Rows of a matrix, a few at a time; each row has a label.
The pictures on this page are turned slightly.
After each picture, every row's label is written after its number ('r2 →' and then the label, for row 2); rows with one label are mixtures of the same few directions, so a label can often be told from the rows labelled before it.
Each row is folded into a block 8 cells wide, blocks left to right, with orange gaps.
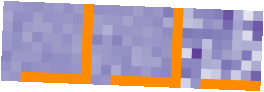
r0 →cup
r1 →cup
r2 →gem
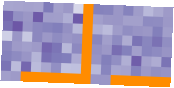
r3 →cup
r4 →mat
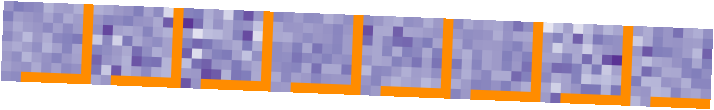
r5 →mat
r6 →cup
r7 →gem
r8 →mat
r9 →cup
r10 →gem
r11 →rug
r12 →gem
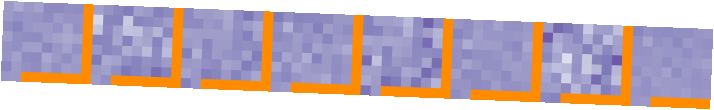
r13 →mat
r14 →cup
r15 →gem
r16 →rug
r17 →gem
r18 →gem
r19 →mat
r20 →rug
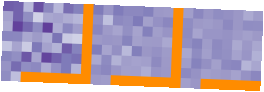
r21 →rug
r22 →rug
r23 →gem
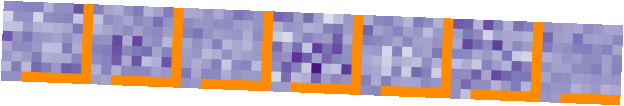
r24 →cup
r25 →mat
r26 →mat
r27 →mat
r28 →mat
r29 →rug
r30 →cup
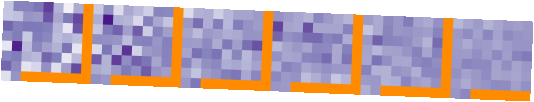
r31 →gem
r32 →rug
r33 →rug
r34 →cup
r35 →gem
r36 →rug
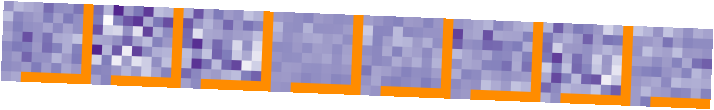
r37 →mat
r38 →rug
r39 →gem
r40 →cup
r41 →cup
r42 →cup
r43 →gem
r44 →rug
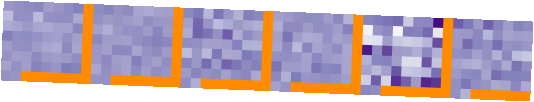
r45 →cup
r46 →mat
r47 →rug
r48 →cup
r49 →cup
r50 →rug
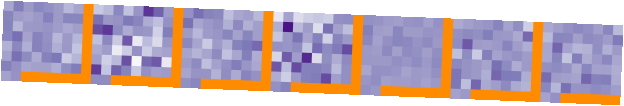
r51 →gem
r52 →mat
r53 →mat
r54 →rug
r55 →cup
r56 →cup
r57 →cup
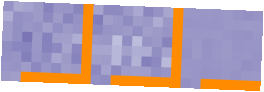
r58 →mat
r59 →mat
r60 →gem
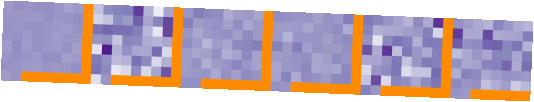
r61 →gem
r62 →gem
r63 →mat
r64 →cup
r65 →cup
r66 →cup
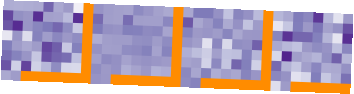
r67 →cup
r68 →cup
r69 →mat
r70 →gem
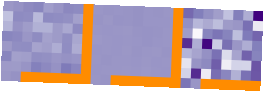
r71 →cup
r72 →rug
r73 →cup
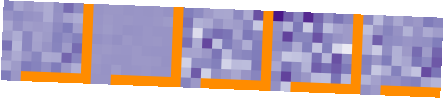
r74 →gem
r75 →cup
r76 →cup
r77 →rug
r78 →gem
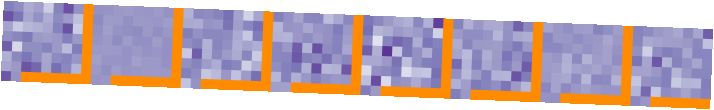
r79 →gem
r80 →cup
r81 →gem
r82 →mat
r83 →cup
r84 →gem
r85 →mat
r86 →cup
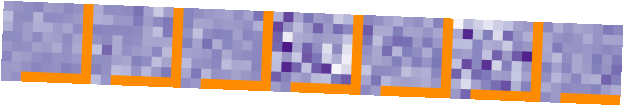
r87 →cup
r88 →gem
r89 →cup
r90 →gem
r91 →cup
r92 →rug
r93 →gem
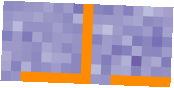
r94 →cup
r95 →mat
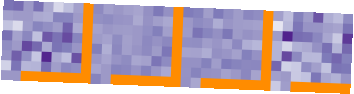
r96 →mat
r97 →gem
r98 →rug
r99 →gem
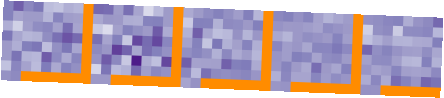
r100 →mat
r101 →mat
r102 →cup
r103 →mat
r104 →cup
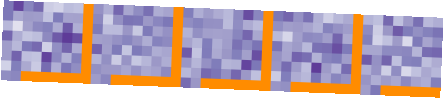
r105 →mat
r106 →rug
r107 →gem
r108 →mat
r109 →rug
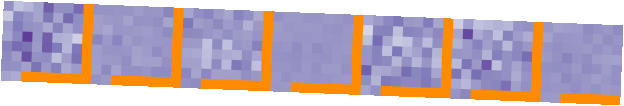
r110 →mat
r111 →cup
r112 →mat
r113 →mat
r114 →cup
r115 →rug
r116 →mat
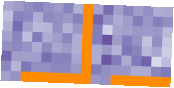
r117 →cup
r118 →gem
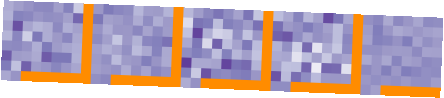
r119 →cup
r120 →mat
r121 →cup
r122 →mat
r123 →rug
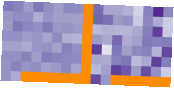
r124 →rug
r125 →gem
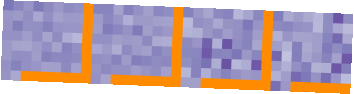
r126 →rug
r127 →rug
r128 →mat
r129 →gem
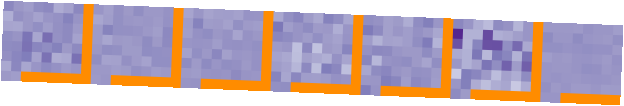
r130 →mat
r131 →gem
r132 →rug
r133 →mat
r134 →gem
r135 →cup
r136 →cup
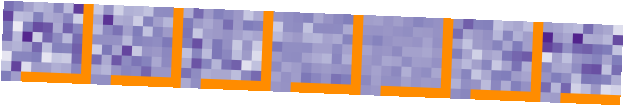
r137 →cup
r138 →rug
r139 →gem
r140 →cup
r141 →mat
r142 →mat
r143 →cup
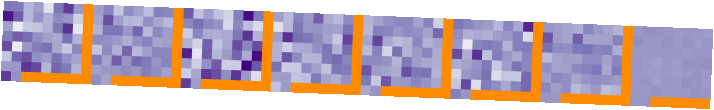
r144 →gem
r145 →rug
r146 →gem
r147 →gem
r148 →cup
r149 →cup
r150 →cup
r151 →mat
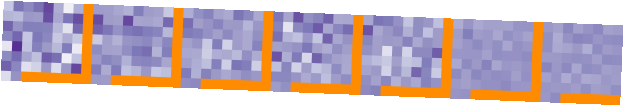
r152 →gem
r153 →cup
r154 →mat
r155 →rug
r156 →mat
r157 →rug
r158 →rug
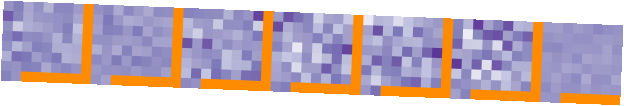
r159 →gem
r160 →rug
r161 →cup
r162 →mat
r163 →rug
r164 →rug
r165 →mat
